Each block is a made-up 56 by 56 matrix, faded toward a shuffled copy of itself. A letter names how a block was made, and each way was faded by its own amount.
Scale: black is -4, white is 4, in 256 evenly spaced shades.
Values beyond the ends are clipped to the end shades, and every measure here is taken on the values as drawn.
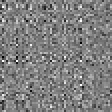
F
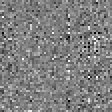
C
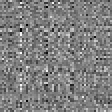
F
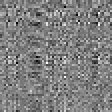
F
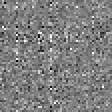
C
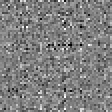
C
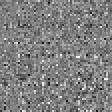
C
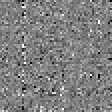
C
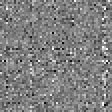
C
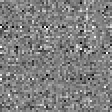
C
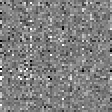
C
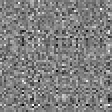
F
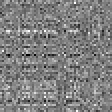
F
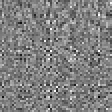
F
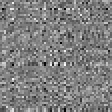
F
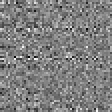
F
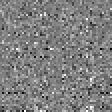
C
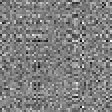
F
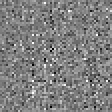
C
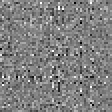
C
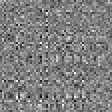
F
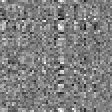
F
